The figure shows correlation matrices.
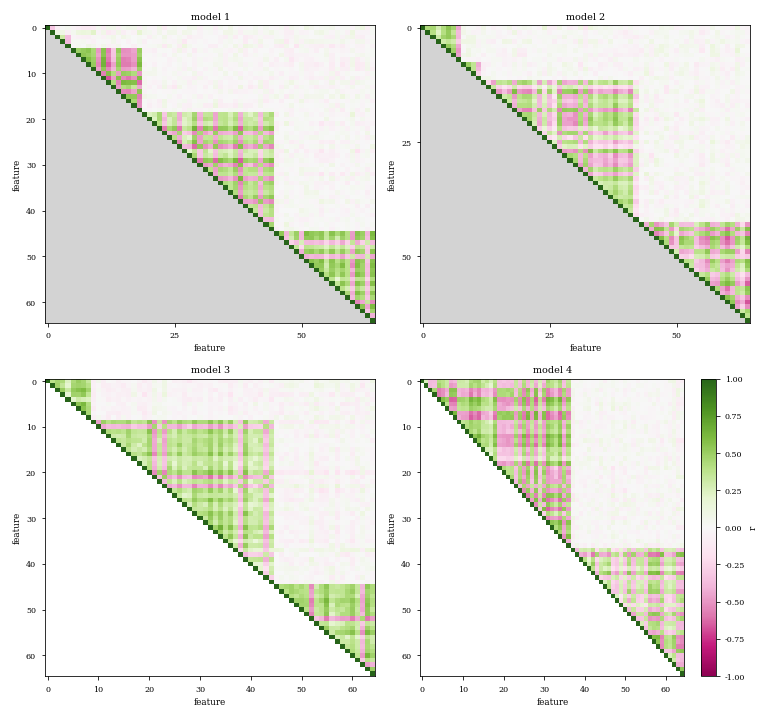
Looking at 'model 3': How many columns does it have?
65
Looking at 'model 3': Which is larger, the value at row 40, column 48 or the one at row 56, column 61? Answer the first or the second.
the second
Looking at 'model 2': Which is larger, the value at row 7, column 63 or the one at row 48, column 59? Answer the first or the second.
the first
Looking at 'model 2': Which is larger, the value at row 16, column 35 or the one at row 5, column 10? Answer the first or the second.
the first
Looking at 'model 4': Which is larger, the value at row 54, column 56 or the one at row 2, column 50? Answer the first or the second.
the first
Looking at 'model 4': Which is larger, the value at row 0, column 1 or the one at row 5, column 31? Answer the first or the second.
the second
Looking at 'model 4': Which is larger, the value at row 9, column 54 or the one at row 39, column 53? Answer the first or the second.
the second
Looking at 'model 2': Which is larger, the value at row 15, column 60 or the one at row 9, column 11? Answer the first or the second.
the first
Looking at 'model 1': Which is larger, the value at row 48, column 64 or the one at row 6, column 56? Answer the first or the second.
the first
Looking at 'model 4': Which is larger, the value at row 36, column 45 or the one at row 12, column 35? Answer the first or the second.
the first
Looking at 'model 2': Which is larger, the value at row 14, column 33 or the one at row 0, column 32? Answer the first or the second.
the second
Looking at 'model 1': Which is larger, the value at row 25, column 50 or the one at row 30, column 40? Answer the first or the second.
the first
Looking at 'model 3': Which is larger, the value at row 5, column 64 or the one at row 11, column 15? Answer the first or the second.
the second
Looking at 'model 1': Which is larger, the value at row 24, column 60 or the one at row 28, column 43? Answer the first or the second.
the second
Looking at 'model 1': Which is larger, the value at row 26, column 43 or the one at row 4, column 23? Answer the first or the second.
the second
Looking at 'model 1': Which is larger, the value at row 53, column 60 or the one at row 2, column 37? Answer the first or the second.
the second
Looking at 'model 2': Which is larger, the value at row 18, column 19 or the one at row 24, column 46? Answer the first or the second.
the second
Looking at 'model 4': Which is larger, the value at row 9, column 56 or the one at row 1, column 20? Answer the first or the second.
the first
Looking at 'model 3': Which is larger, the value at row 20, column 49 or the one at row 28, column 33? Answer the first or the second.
the second
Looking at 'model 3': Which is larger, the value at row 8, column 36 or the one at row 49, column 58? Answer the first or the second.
the second
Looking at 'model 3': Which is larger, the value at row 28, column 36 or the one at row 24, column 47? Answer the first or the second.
the first
